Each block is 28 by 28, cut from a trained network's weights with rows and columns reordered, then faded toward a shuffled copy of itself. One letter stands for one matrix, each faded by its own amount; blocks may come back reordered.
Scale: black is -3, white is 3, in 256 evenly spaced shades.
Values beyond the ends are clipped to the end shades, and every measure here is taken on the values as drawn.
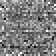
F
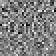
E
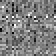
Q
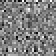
E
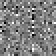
Q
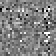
Q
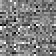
Q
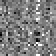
Q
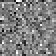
Q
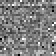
F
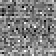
F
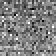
F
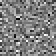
E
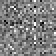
Q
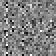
Q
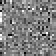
Q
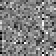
Q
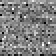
F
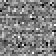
F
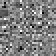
Q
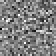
E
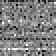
F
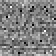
F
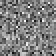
E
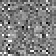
Q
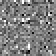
Q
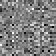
Q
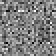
E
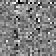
Q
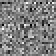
E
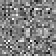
E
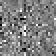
Q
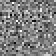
E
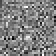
E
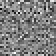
E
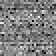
F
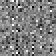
Q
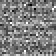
F
